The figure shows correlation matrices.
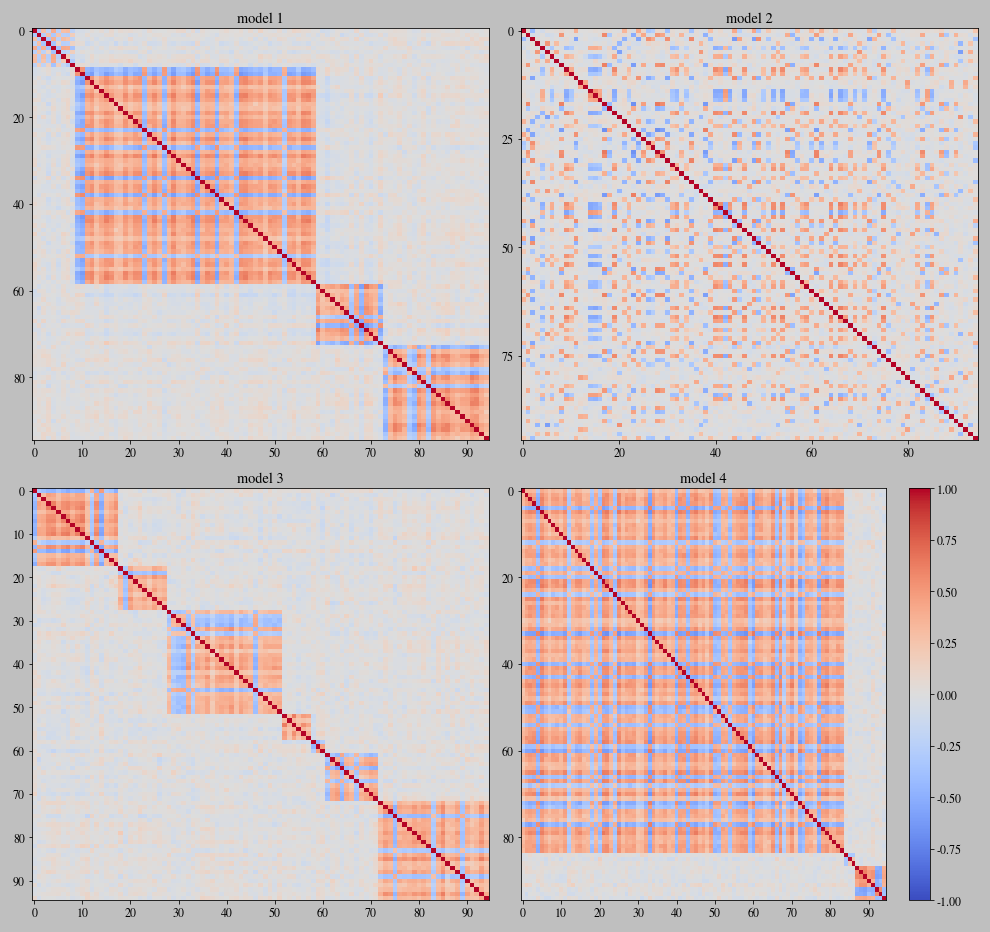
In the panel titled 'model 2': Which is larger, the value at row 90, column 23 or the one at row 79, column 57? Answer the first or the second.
the second
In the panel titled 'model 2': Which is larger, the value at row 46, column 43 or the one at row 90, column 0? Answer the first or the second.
the first
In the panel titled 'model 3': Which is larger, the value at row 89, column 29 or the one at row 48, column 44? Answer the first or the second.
the second
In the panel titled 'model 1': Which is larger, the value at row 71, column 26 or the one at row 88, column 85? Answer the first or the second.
the second
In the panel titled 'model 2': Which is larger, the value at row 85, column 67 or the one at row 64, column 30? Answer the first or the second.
the first
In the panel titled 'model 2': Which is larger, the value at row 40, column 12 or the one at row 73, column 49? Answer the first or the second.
the second
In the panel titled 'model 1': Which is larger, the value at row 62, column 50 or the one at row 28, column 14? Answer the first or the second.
the second
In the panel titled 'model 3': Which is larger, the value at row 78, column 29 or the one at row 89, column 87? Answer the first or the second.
the first
